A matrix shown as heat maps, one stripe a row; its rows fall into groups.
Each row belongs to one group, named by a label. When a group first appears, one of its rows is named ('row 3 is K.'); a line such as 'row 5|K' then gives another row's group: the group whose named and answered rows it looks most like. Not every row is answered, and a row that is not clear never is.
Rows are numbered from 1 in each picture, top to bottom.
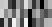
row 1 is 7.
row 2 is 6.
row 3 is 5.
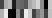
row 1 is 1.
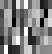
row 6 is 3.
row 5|5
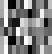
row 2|5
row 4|6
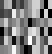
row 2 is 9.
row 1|1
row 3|5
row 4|9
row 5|1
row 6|9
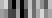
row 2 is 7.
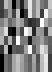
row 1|1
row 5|6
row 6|3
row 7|9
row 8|9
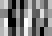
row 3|7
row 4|7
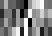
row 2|1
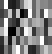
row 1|3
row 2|1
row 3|3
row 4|7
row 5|3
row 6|5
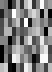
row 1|7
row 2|9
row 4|1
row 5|7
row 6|9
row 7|5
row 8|7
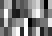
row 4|6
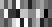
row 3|6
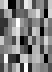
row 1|7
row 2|1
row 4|9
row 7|3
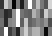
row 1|1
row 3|6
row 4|3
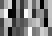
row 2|7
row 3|1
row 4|3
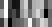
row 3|3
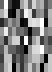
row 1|3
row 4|5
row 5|6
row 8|1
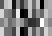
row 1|1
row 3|5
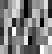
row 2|9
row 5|5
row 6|5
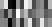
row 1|7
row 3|7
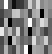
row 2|9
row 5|9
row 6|6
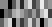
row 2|9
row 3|1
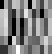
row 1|9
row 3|7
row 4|7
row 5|5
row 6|9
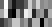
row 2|7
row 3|9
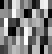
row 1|5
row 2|9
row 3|3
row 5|6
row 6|9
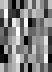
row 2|3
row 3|5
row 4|6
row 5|9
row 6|9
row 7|9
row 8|6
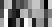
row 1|1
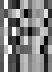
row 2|9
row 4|5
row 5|3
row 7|3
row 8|3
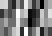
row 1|7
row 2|5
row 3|5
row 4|6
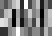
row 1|6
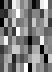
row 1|5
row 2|9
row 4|6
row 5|5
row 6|9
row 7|1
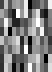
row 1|5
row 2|6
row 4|3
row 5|6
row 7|1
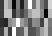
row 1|1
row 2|1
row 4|5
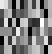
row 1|7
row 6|1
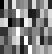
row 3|7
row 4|9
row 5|6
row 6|1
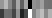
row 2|1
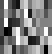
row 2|6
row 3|3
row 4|9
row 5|5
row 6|1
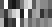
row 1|3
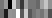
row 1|5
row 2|6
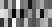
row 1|6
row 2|7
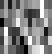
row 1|3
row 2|5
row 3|9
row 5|1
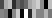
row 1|1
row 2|6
